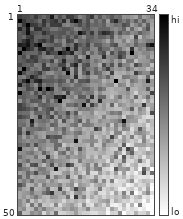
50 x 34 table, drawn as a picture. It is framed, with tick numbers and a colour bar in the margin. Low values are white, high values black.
Mirror symmetry: none. Ninth with the highest average: top left. Stripes: none. Ninth with the lowest average: bottom right. Slope: up to the top left. Odd rows or columns: none.
